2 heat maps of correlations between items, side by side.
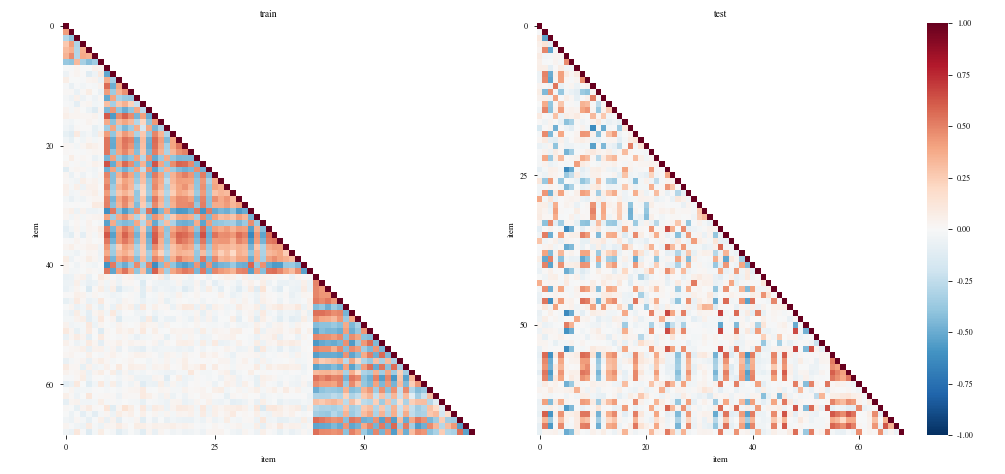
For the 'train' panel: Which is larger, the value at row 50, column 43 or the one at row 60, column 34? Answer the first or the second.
the second
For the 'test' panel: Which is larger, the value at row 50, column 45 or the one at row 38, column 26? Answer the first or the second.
the first
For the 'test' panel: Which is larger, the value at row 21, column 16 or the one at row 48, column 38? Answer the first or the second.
the first
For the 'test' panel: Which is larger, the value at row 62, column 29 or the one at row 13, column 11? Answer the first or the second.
the first
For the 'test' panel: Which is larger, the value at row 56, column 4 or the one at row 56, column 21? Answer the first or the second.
the first
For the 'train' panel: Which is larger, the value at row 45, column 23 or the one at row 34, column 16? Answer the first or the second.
the second
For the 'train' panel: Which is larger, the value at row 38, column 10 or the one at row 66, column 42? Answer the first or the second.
the second
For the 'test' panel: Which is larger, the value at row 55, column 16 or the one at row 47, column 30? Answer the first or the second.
the second
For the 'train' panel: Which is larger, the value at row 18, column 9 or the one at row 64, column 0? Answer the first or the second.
the first
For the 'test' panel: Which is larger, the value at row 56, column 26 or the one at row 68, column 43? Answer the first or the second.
the second
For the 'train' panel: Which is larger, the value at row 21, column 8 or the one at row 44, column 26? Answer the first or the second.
the second
